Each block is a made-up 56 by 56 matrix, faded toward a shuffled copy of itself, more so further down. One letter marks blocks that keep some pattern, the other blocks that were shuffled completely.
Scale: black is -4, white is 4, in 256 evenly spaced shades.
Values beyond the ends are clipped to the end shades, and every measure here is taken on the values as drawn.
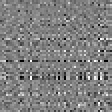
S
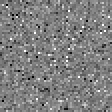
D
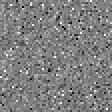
D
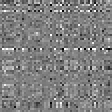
S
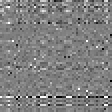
S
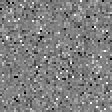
D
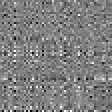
S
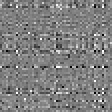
S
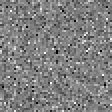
D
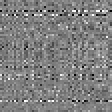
S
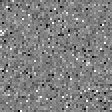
D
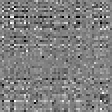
S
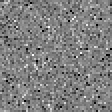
D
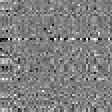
S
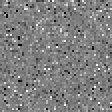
D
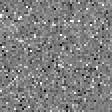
D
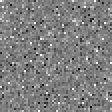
D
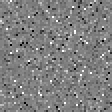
D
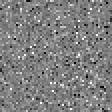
D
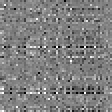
S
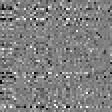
S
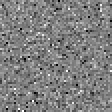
D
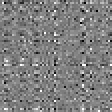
S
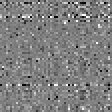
S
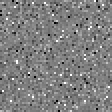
D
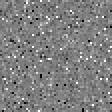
D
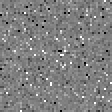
D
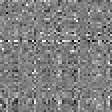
S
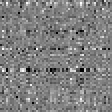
S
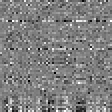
S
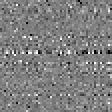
S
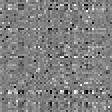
S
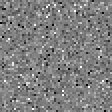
D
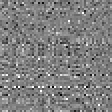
S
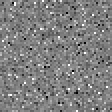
D
